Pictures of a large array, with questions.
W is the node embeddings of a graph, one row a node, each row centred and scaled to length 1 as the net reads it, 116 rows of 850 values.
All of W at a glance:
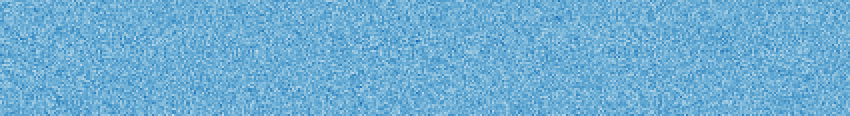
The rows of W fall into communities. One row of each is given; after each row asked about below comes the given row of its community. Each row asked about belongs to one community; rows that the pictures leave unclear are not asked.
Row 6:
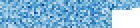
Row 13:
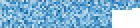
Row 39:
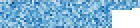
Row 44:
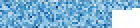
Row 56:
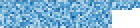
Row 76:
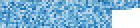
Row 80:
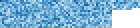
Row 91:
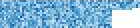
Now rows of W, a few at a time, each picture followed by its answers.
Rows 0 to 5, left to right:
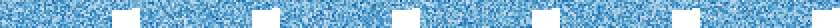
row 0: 39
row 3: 13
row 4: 44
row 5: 13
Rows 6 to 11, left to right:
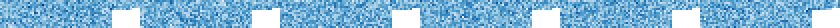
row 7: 56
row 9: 80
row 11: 76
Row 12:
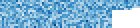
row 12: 76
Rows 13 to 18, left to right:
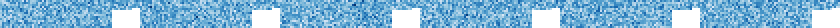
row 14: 80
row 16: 13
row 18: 13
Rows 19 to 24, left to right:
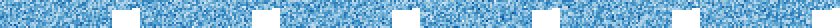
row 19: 39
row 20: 80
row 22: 76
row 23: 44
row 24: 6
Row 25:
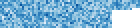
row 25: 44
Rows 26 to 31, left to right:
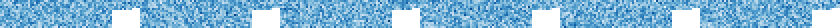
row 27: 13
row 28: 91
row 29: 6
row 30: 80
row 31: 6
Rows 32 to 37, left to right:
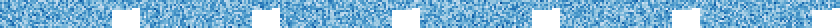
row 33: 91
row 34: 91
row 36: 44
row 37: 56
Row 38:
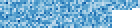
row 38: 39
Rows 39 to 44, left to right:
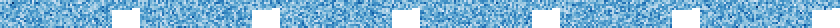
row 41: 6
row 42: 39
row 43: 39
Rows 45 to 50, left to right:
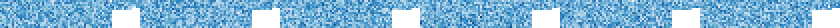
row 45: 44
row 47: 6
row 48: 56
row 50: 56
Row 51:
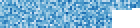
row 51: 56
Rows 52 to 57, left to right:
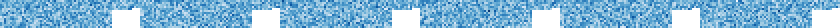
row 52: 56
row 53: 56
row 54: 56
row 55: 80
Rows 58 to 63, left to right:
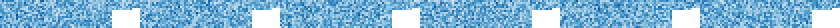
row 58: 44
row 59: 39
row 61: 39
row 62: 76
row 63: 44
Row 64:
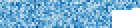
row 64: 39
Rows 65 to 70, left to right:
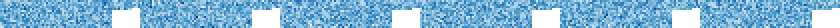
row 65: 76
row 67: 56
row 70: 13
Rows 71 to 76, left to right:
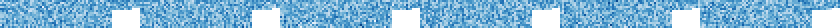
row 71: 13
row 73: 56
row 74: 91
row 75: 91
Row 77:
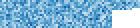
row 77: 39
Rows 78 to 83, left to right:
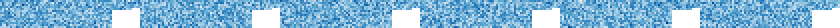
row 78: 76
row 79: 91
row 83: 39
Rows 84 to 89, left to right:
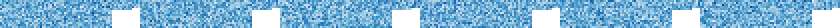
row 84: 6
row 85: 39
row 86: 13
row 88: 76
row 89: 76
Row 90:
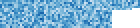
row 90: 44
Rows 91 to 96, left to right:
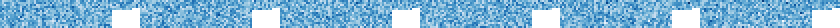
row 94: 6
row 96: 91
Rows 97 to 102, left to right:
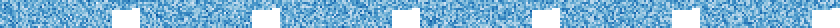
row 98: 44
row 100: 91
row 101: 13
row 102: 13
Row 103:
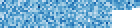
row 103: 13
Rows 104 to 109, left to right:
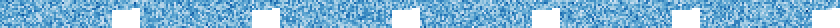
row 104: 80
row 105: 91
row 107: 80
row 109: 44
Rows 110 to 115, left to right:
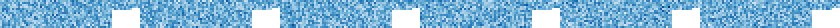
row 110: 13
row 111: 91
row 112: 91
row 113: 80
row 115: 6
